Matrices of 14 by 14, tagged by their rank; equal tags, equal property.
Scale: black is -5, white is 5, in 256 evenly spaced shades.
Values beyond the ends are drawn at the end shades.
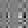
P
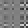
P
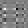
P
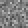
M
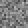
M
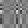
P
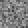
M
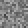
M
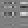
P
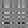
P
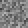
M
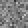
M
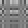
P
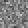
M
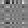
P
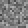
M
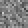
M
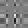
P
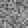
M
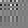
P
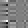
P
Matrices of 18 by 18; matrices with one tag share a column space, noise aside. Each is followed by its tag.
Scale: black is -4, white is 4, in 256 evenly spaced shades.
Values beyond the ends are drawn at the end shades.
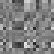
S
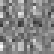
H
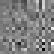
S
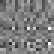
S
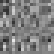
H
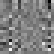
S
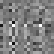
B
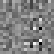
S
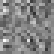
H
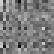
S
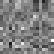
S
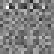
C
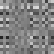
C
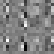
H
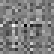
B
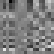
S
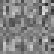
H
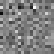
C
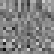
S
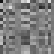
C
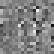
B
